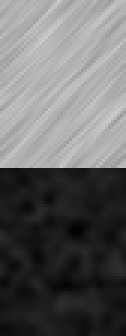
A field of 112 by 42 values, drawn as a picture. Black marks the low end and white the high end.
It is made of 2 by 1 panels. Panel 1,1: high, slanting up to the right, faint in contrast. Panel 2,1: very low, blotchy, faint in contrast.
